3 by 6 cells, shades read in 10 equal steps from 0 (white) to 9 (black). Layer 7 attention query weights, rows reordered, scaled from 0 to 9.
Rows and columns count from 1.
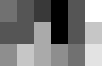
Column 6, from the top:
0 2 1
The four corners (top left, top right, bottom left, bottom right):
5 0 4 1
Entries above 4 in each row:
5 4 1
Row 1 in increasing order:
0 5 6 6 7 9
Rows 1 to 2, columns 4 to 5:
9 6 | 9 6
